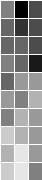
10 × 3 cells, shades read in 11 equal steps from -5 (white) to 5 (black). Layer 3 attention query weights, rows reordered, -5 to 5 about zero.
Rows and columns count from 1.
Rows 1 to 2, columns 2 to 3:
5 2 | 3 2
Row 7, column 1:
0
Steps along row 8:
up up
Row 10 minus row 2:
-4 -7 -2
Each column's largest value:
1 5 4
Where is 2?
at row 1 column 3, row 2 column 3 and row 3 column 3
